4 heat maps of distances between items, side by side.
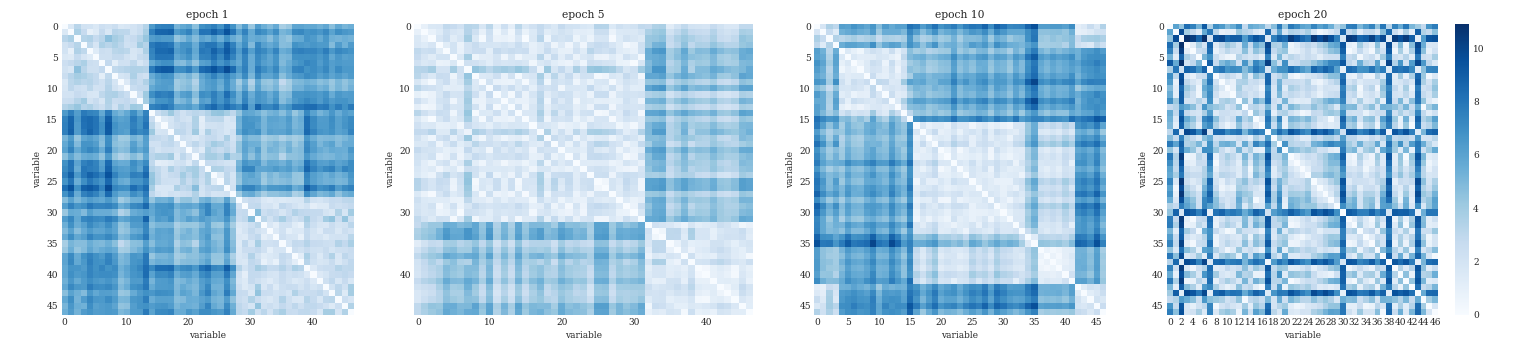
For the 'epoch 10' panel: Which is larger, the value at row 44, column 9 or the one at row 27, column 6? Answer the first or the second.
the first
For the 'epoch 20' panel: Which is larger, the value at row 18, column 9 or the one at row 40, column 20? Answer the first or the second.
the first
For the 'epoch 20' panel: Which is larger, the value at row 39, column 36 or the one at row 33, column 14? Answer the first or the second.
the first
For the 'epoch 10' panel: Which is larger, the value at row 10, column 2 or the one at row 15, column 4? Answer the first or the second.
the second
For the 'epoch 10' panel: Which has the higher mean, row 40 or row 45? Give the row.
45
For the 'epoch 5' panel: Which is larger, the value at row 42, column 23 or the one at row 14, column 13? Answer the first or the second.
the first
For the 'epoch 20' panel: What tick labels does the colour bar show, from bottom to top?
0, 2, 4, 6, 8, 10
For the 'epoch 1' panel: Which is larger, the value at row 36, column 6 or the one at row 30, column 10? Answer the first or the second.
the first
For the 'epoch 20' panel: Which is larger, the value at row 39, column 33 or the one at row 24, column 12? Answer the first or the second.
the first
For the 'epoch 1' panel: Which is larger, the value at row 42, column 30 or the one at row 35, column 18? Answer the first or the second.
the second
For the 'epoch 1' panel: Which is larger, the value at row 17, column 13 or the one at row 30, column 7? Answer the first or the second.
the first
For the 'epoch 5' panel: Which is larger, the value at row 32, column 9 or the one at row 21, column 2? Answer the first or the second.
the first
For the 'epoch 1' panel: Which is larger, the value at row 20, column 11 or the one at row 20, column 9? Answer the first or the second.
the first
